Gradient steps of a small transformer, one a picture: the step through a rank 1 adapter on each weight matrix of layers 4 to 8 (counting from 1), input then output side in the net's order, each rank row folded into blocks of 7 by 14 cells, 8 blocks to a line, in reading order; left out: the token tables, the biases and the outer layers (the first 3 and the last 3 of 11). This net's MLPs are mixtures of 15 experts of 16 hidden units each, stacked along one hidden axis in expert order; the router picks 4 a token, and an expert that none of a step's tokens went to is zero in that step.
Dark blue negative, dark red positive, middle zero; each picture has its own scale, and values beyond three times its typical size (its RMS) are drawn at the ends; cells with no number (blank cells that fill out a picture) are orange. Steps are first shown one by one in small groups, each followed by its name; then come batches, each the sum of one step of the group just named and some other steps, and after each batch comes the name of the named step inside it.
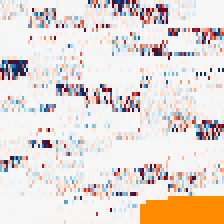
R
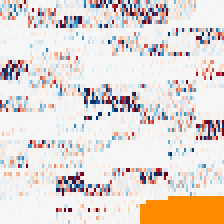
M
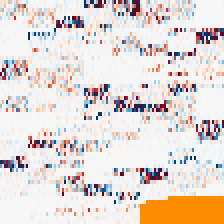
M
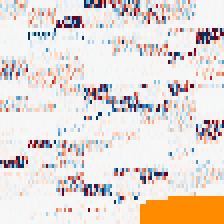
M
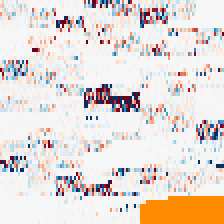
R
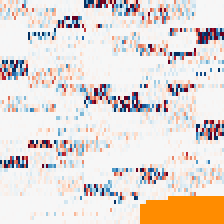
R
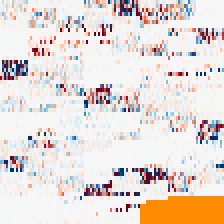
R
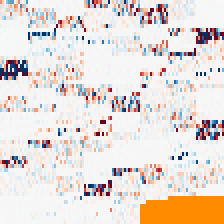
R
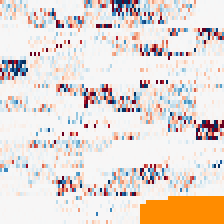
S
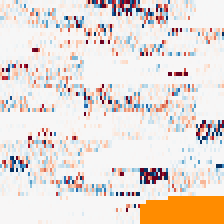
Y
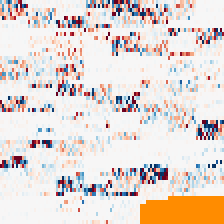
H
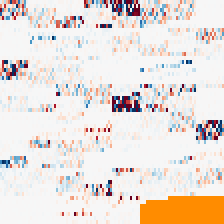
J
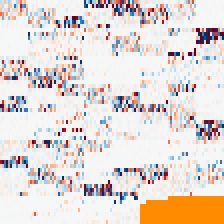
H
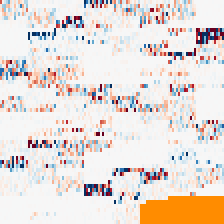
Y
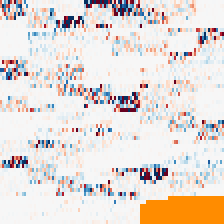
H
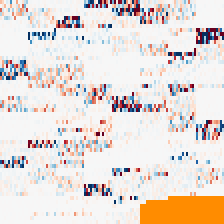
J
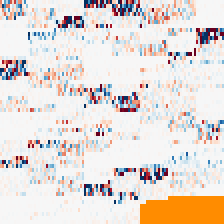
H
